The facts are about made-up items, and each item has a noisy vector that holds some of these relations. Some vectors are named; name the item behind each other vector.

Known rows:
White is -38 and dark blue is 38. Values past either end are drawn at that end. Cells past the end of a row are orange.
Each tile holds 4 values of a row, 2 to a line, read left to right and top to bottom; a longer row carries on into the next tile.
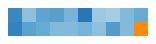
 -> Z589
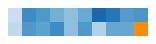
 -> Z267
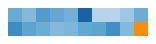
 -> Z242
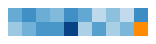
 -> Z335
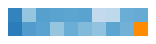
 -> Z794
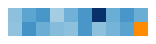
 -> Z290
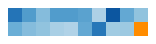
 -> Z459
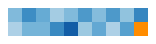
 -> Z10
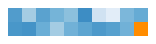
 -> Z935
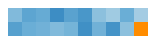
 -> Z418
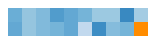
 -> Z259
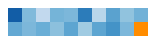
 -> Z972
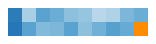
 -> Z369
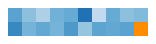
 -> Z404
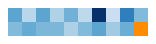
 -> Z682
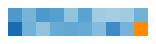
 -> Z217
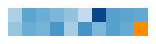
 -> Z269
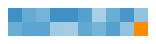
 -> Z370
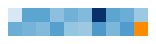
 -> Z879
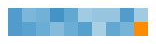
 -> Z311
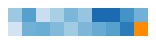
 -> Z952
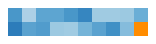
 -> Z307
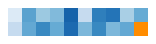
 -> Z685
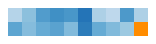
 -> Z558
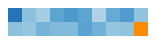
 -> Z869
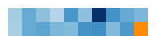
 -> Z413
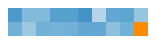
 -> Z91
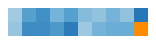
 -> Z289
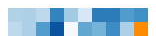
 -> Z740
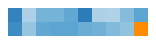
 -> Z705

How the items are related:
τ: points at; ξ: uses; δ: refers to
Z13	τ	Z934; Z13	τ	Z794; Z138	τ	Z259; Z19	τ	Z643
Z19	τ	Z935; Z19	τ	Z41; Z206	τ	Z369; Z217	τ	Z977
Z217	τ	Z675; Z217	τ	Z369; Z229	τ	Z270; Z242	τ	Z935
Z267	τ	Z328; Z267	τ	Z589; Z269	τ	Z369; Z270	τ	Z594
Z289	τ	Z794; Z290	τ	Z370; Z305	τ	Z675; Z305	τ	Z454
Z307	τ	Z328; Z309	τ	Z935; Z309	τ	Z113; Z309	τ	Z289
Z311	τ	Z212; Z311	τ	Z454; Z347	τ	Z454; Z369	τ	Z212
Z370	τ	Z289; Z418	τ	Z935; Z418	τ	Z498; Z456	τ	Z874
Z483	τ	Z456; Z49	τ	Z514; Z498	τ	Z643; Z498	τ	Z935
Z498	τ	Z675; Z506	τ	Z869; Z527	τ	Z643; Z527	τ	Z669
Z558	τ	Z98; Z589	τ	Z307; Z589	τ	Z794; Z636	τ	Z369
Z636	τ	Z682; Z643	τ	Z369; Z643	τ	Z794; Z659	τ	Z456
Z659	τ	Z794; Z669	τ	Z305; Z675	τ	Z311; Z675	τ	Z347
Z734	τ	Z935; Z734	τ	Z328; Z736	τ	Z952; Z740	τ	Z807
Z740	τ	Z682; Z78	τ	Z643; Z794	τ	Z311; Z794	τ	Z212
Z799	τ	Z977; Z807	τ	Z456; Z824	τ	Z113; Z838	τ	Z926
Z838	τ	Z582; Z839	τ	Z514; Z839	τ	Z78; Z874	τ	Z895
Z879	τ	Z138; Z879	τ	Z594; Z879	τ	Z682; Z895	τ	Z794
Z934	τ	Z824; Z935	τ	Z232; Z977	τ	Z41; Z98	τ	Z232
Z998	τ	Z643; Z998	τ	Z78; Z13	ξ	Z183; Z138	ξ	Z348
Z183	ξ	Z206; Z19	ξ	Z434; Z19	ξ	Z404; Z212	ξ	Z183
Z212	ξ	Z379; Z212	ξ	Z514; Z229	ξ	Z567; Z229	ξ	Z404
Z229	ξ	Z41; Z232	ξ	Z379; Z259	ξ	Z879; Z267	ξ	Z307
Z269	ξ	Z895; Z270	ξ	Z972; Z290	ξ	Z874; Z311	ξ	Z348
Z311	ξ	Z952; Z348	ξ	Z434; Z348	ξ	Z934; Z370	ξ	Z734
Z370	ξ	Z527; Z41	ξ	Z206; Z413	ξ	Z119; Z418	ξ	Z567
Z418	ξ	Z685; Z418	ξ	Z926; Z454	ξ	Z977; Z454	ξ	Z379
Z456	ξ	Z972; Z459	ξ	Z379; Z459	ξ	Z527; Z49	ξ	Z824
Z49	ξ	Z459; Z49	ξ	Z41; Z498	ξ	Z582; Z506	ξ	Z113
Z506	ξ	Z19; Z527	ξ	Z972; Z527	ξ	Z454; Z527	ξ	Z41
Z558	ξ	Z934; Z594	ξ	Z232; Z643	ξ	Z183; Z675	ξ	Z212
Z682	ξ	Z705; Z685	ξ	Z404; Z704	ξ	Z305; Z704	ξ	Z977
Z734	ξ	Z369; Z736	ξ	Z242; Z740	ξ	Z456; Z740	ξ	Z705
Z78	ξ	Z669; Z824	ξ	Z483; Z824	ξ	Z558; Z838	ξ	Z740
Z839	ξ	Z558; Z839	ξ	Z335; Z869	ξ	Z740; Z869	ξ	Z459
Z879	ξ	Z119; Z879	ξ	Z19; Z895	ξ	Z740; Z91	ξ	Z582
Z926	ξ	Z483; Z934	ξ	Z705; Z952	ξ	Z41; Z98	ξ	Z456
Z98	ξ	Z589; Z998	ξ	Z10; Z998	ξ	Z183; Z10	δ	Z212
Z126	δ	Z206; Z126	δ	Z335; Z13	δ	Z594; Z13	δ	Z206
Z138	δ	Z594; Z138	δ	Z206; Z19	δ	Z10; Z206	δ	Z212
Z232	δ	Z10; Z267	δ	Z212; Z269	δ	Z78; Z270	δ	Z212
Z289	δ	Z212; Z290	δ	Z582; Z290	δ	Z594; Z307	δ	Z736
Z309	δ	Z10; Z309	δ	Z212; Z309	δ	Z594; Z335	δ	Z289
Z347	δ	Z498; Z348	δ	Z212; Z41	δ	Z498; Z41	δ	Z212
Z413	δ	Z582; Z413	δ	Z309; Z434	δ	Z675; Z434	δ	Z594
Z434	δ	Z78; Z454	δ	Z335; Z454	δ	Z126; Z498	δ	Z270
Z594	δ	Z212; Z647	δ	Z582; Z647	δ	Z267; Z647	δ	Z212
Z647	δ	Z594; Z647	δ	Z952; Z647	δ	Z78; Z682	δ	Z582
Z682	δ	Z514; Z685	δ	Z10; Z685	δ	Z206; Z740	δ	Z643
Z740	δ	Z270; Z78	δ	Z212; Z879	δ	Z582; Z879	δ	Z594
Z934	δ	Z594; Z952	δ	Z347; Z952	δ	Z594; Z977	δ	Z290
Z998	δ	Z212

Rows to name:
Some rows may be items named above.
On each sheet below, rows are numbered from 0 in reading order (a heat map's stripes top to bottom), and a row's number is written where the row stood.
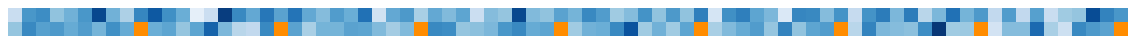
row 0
Z309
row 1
Z582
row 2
Z736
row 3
Z977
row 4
Z10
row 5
Z998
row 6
Z232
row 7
Z270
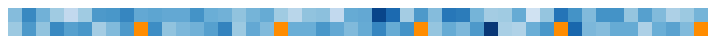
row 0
Z78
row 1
Z839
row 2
Z434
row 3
Z206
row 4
Z636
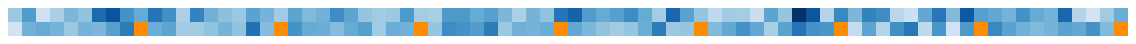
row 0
Z952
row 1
Z527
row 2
Z311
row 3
Z289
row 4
Z459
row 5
Z647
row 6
Z594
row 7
Z242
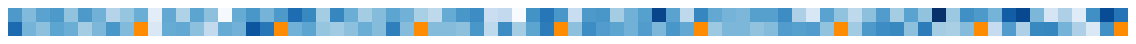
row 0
Z636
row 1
Z41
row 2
Z527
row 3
Z643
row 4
Z309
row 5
Z98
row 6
Z934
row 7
Z212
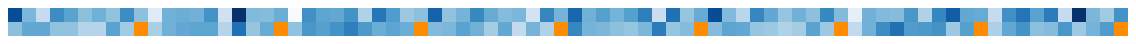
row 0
Z456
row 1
Z138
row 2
Z19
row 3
Z895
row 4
Z379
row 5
Z456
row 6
Z348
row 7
Z13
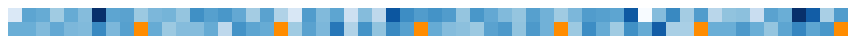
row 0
Z879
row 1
Z229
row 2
Z498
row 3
Z49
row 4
Z454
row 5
Z434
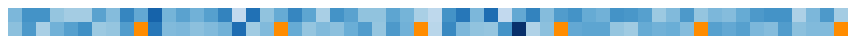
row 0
Z675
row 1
Z379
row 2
Z49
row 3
Z232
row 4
Z370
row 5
Z824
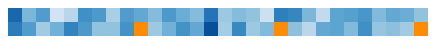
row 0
Z514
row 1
Z126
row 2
Z838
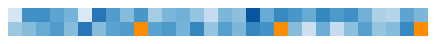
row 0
Z998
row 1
Z347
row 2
Z183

